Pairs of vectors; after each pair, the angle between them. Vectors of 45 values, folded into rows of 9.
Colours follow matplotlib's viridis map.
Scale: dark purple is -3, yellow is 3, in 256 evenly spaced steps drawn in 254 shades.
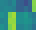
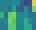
nearly parallel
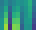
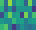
orthogonal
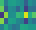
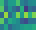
nearly parallel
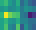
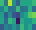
partly opposed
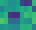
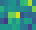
nearly opposite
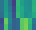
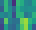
nearly parallel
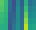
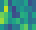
partly aligned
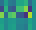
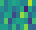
partly opposed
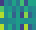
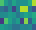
orthogonal
